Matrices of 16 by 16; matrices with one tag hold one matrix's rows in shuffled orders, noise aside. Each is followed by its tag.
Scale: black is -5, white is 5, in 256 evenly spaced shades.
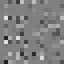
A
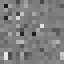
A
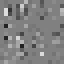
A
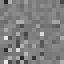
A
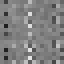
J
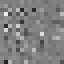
A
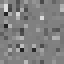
A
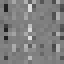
J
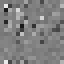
A
